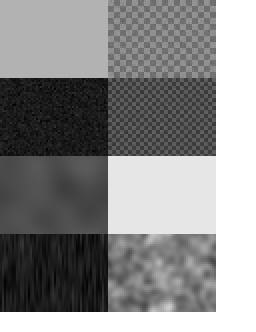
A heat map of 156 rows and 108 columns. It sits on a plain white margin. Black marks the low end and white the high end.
The table splits into 4 rows of 2 panels. Panel 1,1: high, flat. Panel 1,2: middling, checkered. Panel 2,1: very low, fine-grained, faint in contrast. Panel 2,2: low, checkered. Panel 3,1: low, smooth, faint in contrast. Panel 3,2: very high, flat. Panel 4,1: very low, streaked downward, faint in contrast. Panel 4,2: middling, blotchy.
